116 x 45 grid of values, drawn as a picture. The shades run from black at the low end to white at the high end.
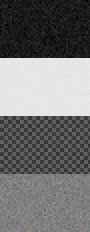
It is made of 4 by 1 panels. Panel 1,1: very low, fine-grained, faint in contrast. Panel 2,1: very high, flat. Panel 3,1: low, checkered. Panel 4,1: middling, fine-grained, faint in contrast.
